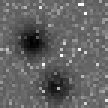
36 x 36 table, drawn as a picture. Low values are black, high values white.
Average level on the scale: 40%. Mirror symmetry: none. Dips: two. Histogram: heavy tails on both sides.
